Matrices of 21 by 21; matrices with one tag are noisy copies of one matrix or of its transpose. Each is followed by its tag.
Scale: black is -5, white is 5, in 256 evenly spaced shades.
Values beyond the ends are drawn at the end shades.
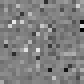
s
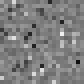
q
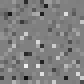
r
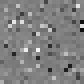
s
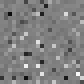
r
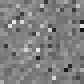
s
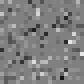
q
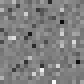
q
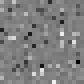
q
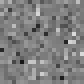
q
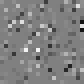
s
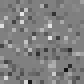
s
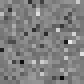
q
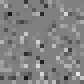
r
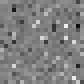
r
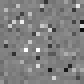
s
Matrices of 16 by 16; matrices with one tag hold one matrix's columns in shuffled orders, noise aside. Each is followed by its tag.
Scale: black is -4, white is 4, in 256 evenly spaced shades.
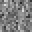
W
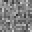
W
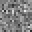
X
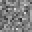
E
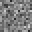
X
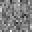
W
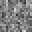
W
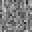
W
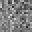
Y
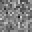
Y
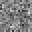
X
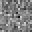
Y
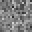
Y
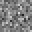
E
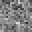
Y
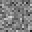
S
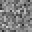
X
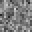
W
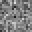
Y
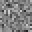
X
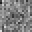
W
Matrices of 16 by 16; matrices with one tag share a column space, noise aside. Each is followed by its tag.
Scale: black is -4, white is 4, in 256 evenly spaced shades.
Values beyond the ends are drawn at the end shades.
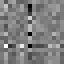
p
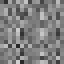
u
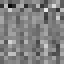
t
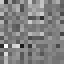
p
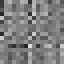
p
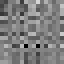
p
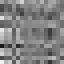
u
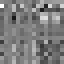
t
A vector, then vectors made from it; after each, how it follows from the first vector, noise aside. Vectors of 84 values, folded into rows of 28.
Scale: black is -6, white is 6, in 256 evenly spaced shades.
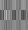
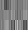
wrapped around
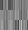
wrapped around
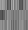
wrapped around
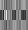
scaled up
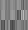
wrapped around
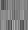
wrapped around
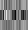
scaled up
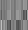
wrapped around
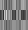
scaled up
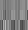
wrapped around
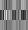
scaled up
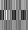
scaled up
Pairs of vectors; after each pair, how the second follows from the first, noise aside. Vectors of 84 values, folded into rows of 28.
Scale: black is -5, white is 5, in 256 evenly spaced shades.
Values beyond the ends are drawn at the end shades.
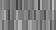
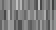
negated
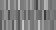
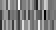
scaled up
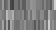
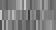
shuffled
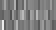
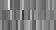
wrapped around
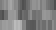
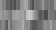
wrapped around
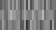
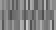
negated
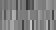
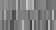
negated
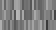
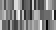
scaled up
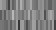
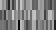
scaled up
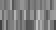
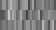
wrapped around
